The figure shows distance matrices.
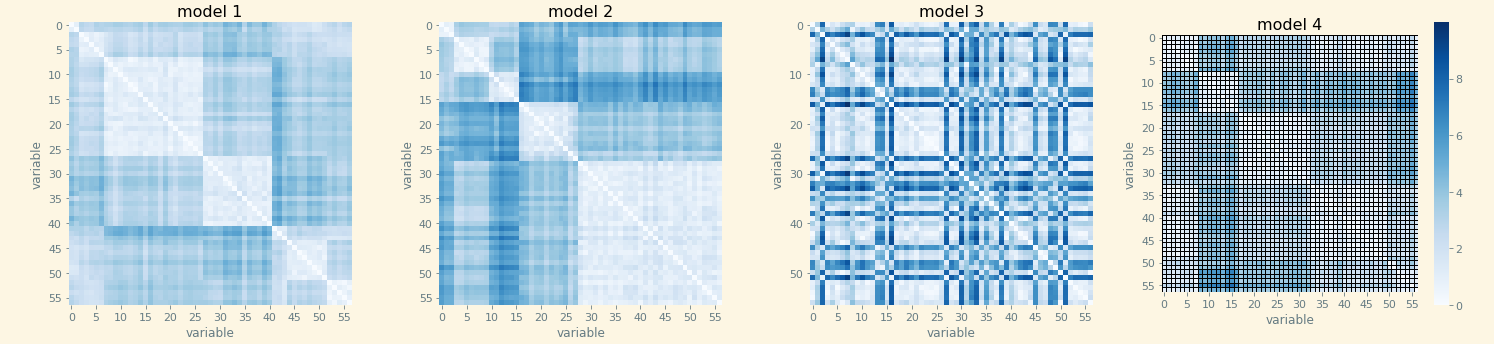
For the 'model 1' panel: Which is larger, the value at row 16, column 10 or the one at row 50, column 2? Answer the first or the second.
the second
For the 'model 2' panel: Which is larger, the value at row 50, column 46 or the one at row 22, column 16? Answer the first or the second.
the second
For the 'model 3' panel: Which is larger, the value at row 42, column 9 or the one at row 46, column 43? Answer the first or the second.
the second
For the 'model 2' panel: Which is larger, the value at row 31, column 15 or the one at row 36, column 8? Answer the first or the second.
the first
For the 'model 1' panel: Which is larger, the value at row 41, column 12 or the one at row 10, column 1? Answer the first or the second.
the first
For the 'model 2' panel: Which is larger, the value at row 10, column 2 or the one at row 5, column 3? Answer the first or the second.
the first
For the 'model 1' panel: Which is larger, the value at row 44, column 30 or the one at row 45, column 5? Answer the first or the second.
the first
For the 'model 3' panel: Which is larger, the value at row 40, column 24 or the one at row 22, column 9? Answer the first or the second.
the first
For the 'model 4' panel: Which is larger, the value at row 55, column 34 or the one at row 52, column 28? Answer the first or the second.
the second
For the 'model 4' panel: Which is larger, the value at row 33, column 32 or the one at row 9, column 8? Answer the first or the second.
the first
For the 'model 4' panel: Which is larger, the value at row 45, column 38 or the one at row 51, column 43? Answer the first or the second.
the second
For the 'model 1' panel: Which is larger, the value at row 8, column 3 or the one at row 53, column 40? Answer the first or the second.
the second
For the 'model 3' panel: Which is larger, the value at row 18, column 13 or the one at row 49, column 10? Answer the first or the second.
the second
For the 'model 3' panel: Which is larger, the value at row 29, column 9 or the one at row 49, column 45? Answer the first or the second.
the second
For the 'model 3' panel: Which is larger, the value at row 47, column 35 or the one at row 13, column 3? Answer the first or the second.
the second
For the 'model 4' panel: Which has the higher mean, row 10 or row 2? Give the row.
10
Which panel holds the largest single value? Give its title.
model 3
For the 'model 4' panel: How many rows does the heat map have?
57
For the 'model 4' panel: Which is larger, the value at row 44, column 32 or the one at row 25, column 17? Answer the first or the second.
the first
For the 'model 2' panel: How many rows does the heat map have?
57
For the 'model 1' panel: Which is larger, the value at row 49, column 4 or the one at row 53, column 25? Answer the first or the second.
the second
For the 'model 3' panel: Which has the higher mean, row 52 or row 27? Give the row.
27
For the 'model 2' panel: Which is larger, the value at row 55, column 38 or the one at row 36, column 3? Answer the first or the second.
the second
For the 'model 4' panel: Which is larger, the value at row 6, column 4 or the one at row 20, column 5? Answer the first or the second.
the second
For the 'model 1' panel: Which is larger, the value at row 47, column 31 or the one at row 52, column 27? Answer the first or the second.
the first
